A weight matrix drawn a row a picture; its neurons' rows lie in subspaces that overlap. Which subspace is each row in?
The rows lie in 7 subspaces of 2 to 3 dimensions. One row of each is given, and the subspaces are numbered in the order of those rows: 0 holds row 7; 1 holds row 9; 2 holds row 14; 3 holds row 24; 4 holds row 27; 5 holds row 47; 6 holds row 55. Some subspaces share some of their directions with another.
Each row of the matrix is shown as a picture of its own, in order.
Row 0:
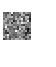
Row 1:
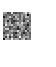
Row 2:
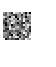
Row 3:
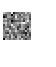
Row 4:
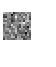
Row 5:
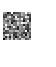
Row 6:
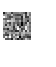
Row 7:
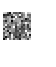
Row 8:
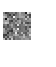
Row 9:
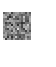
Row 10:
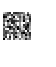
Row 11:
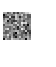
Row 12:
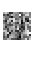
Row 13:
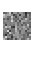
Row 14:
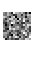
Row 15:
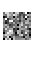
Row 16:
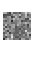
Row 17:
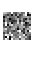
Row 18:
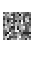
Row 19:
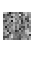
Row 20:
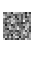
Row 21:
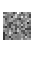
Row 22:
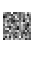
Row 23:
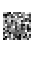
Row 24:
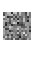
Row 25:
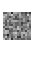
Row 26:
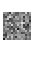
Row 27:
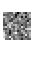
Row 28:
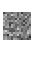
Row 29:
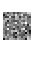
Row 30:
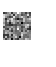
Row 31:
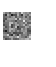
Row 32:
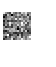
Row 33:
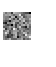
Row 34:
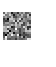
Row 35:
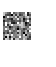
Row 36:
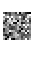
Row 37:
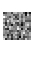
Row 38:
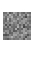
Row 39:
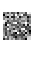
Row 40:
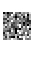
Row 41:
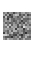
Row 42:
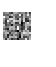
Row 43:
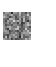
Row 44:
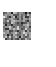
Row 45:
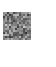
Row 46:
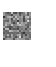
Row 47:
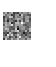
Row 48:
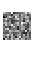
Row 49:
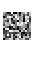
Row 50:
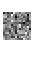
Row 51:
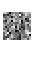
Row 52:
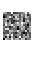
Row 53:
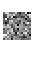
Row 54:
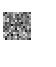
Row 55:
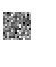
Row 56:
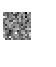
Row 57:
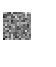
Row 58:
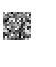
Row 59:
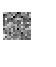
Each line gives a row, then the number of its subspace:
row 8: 4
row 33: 2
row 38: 1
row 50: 6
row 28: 2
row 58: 5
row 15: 4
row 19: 0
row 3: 6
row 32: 2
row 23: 0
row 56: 4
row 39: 3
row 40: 6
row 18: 5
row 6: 2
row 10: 1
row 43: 5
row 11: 3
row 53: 4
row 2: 2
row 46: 3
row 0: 0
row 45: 1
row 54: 5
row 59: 4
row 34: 5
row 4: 6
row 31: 2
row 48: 6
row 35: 3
